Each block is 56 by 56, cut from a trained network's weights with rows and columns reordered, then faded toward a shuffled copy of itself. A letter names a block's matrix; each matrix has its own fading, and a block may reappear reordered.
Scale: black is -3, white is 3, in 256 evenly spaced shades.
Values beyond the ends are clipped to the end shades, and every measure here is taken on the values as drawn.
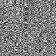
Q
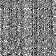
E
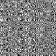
Q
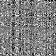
E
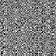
Q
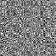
Q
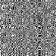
Q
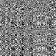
Q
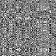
Q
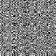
Q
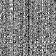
E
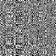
Q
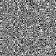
Q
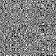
Q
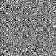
Q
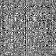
E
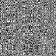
Q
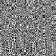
Q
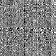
E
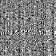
E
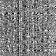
E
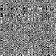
Q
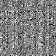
E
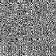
Q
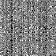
E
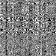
E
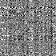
E
